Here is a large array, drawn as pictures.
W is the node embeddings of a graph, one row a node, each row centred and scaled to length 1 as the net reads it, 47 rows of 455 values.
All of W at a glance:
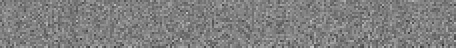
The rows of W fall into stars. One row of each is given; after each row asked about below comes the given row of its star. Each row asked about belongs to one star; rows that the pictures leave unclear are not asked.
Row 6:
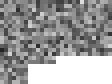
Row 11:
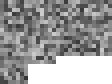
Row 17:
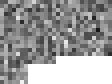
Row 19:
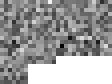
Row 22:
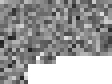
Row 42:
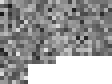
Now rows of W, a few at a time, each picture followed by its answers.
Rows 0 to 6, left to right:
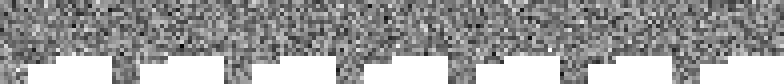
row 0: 6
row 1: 11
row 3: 22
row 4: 11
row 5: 19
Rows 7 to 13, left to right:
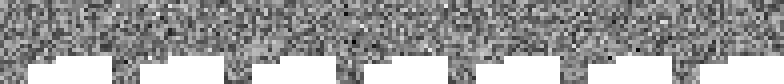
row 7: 22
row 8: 22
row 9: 19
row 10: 42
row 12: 19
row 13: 17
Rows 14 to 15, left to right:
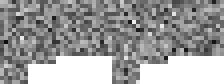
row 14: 42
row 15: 19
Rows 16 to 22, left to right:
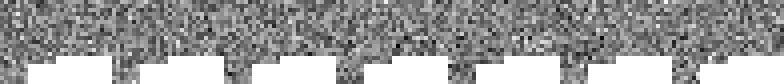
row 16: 6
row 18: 17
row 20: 42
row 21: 6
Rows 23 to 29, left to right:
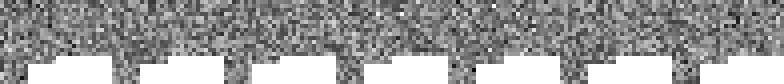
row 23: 22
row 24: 6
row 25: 22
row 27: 6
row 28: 42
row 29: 19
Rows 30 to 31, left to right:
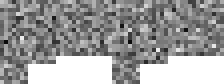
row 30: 42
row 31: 42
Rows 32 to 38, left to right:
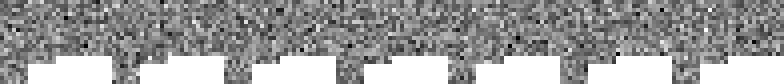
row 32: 11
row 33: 22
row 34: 19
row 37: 6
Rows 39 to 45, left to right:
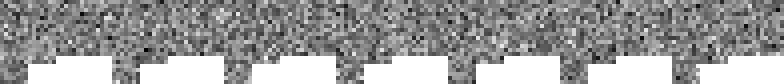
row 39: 19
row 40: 22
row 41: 22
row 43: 19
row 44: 42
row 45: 17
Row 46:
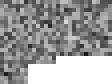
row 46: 17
